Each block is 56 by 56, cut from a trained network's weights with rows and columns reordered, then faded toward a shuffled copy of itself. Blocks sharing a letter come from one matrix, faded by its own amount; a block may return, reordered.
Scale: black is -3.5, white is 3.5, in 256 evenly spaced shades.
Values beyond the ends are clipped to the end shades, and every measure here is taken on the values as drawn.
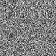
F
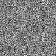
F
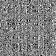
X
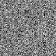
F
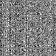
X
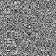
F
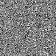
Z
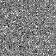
Z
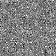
Z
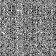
X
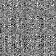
X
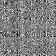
X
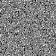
Z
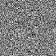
F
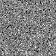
Z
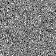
Z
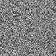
F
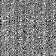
X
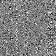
Z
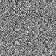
F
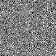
Z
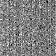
X
